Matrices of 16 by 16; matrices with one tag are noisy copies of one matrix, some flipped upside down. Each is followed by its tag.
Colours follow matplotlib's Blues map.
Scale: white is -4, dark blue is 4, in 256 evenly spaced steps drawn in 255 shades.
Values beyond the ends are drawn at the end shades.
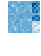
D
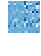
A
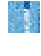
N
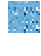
A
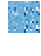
A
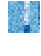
N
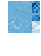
D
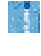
N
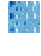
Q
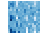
Q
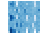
Q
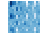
Q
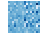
A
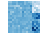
D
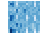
Q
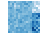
D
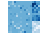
D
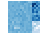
D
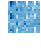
Q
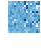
A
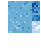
D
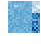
D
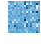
A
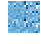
A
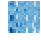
Q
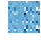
A
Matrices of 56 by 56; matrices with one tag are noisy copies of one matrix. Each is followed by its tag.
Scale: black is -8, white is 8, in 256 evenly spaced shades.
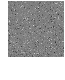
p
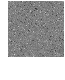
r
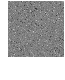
r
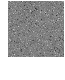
r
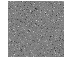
r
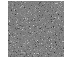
p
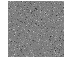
r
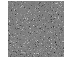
p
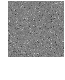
p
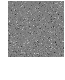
p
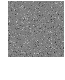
p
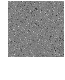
r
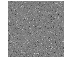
p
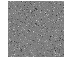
r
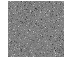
r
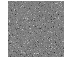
p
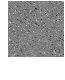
r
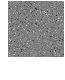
r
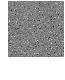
p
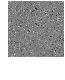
r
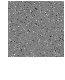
r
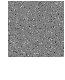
p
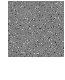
p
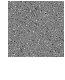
r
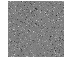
r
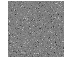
p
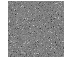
p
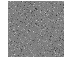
r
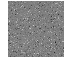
p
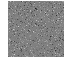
r
